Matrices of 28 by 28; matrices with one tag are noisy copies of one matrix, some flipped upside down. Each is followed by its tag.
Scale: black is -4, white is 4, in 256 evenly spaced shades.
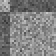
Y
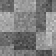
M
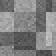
M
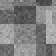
M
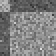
Y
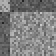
Y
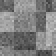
M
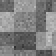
M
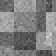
M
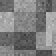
M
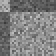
Y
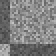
Y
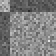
Y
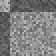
Y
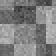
M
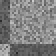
Y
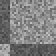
Y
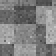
M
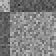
Y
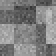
M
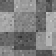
M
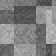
M
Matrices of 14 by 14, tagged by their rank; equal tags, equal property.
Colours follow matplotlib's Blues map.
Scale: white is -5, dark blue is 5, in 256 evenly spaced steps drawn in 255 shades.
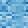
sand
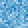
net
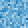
net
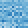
sand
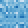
sand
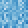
sand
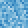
net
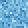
net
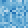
sand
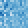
sand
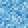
net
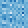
sand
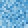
net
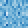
sand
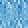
sand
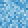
net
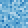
net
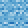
sand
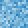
net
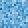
net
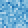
net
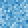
net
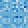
sand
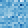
sand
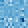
sand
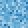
net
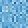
sand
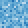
net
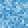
net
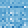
sand
